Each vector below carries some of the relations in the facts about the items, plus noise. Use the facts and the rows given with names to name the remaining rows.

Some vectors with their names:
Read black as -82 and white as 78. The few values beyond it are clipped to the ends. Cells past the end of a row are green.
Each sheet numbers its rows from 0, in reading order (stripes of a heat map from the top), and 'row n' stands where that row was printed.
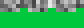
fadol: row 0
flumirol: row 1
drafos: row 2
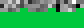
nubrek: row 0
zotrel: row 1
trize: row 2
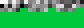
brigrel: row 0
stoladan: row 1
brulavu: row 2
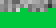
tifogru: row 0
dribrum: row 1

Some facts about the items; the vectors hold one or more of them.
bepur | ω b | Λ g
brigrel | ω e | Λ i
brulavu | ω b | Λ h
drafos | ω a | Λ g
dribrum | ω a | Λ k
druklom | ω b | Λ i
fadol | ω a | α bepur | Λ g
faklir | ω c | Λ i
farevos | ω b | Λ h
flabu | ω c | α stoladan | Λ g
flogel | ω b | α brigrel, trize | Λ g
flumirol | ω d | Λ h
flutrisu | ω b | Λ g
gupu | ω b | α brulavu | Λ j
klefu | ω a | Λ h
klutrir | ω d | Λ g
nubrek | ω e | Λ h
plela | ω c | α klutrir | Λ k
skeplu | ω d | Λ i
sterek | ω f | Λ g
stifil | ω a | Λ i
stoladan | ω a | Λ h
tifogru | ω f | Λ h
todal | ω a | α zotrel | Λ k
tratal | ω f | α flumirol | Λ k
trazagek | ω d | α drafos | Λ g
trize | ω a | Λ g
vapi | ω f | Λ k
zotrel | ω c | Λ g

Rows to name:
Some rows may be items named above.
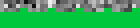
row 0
farevos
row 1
klutrir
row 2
flabu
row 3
drafos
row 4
plela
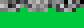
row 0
druklom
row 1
klefu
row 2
flogel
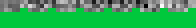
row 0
faklir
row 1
bepur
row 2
stifil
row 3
flutrisu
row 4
flutrisu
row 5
trazagek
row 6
tratal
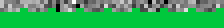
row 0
vapi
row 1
todal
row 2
trize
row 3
flabu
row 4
klefu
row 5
flogel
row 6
sterek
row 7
flabu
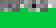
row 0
faklir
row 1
skeplu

